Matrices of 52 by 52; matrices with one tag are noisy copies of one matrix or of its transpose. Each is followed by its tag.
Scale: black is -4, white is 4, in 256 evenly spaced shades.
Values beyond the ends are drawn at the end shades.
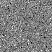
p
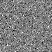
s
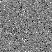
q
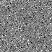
p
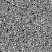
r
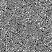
p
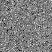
r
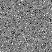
r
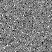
s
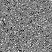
r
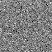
q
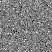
q
